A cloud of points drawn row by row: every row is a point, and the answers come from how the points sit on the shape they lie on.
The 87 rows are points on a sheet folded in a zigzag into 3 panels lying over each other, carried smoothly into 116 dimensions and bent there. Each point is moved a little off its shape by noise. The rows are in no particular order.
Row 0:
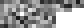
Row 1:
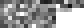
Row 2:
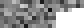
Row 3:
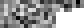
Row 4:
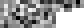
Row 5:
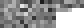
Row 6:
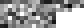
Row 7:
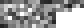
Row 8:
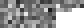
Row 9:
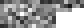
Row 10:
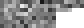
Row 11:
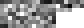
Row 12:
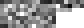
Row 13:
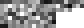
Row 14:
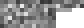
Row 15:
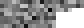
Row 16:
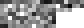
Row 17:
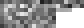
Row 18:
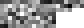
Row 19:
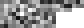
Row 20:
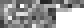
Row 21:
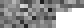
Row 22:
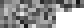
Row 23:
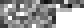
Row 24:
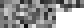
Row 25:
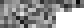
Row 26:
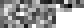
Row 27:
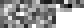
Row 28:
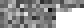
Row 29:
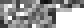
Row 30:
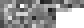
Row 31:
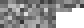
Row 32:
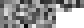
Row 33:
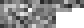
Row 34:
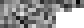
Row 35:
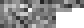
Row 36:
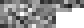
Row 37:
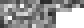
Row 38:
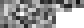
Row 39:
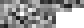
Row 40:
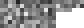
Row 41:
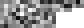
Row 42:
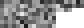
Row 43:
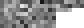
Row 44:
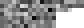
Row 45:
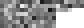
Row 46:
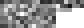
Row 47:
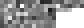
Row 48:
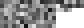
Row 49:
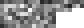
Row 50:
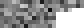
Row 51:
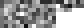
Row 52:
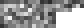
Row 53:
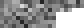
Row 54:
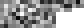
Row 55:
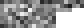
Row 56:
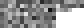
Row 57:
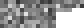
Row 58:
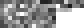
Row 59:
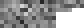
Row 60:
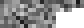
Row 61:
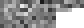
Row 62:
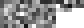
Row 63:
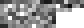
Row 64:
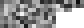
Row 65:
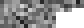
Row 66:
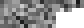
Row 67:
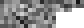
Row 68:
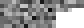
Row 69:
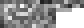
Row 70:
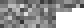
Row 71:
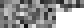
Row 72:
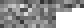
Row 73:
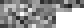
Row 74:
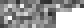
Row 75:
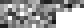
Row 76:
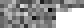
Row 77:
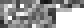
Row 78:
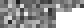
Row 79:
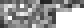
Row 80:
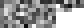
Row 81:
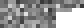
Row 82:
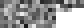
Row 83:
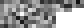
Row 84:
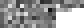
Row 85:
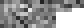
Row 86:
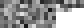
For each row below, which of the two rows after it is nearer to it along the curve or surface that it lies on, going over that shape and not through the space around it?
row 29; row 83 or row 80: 80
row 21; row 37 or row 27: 37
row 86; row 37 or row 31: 37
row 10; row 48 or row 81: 81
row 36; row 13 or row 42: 13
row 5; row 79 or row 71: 79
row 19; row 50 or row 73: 73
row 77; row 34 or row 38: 38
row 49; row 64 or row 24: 64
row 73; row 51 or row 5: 5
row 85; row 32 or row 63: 63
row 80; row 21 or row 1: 1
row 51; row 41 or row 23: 23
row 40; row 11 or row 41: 11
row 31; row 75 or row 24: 75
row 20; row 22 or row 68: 68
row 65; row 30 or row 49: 49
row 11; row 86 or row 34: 34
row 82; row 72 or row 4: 4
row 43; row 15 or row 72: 15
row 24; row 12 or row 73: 12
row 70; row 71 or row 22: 22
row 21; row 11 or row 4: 11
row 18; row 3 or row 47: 3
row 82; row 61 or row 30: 30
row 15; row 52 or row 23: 23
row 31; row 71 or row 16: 16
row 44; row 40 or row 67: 40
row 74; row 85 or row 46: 46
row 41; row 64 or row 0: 0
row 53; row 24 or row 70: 70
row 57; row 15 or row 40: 40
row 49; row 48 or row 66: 66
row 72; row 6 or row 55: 55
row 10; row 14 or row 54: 14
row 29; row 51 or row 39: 51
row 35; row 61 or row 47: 61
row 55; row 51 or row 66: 66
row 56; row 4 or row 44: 44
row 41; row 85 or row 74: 85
